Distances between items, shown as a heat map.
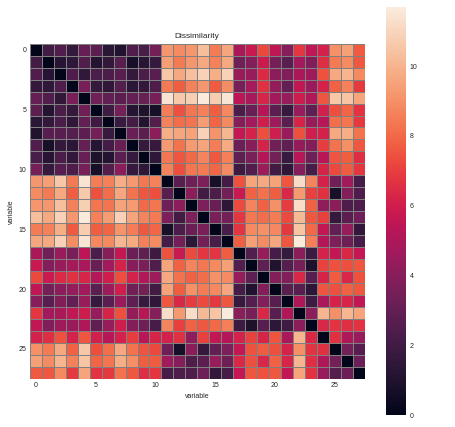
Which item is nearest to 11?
15
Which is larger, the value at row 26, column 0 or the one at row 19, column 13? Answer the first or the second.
the first
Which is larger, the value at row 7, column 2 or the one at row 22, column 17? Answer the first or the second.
the second
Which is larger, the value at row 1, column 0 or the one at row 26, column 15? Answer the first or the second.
the second
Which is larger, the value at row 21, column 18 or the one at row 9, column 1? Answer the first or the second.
the first
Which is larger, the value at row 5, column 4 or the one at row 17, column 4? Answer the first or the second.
the second
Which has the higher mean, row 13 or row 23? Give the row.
13
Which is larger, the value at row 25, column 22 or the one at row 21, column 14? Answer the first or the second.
the first
